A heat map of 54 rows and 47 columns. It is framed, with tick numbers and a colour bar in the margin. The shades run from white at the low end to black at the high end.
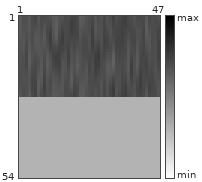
The table splits into 2 rows of 1 panel. Panel 1,1: high, streaked downward, faint in contrast. Panel 2,1: low, flat.
